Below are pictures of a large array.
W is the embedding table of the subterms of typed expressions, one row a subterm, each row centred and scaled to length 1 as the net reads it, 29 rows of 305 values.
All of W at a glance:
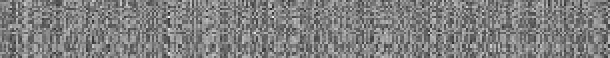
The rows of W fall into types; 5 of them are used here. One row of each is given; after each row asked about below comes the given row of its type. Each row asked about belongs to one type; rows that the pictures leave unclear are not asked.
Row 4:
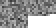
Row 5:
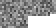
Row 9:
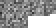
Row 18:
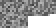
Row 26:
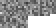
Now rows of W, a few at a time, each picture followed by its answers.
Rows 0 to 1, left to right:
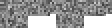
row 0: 9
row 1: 26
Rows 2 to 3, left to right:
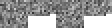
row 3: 5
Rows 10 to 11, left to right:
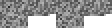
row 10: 18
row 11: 18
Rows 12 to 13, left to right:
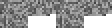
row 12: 9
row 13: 9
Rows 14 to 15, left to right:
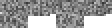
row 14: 26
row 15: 18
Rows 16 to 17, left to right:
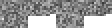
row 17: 18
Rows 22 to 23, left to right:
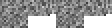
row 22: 4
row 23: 4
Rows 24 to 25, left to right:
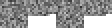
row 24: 4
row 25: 4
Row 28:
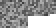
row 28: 18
